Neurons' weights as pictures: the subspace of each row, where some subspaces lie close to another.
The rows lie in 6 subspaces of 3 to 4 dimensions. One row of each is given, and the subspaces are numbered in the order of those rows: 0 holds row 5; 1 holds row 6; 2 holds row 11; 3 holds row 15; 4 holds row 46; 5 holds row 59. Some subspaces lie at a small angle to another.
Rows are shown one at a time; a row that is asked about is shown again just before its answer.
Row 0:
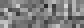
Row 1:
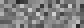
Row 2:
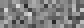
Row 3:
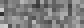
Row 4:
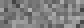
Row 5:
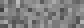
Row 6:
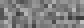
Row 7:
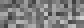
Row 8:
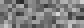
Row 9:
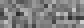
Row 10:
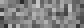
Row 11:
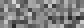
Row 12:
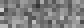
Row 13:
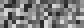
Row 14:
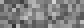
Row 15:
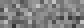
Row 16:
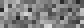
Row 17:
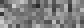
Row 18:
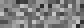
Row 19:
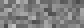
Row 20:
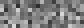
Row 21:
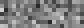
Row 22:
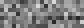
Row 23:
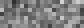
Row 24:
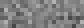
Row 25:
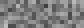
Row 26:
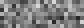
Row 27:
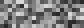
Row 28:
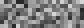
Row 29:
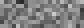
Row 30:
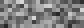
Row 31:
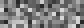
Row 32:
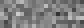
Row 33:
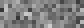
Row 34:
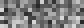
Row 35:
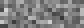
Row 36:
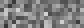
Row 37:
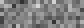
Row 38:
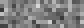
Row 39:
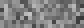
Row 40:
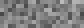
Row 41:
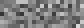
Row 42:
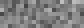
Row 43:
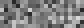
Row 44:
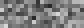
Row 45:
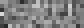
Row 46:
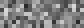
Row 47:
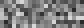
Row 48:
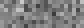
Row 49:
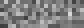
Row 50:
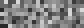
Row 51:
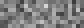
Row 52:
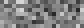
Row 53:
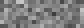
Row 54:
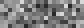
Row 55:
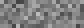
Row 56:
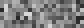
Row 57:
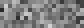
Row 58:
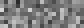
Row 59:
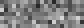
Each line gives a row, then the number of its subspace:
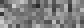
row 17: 5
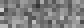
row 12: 3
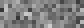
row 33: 4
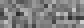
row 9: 1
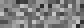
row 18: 0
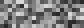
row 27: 1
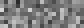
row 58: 0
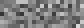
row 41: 0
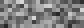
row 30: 1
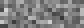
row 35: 5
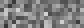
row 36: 4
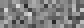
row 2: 2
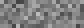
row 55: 0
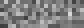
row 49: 0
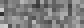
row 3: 3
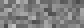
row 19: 2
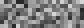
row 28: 3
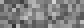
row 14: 0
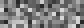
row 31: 0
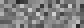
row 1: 0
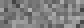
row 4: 2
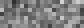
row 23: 2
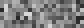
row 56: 4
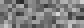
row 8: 1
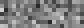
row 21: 5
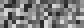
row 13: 4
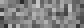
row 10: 1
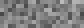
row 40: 2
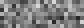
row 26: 5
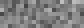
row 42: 2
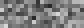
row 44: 1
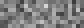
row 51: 2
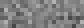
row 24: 3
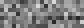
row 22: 5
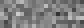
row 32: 1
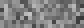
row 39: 4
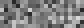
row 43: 2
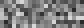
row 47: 1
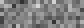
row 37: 5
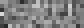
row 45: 3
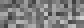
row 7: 4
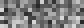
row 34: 3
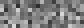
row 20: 0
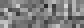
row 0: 5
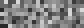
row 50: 0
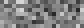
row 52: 2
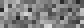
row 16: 4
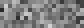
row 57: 4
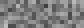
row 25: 2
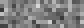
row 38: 5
